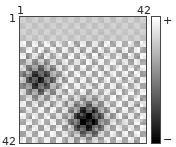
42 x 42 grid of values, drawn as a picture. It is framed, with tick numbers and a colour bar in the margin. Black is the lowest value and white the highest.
Ninth with the lowest average: bottom middle. Seam: horizontal, 20% of the way down, the top part calmer. Dips: two. Odd rows or columns: none.
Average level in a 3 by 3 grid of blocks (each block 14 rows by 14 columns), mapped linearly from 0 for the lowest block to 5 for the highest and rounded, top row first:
555
155
505
